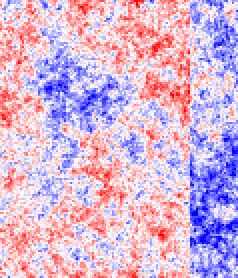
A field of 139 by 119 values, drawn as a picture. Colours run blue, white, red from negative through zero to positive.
Overall the values sit about 50% of the way up the scale. The field is mottled with small blotches. The bottom right is the ninth with the lowest average. The left part is higher, up to a seam about 80% of the way across. There are no regular stripes. Neither half mirrors the other.
